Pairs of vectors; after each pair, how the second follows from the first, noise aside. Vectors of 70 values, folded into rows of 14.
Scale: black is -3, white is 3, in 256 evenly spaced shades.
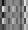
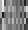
sign-scrambled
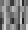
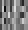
wrapped around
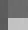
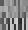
sign-scrambled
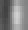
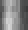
wrapped around
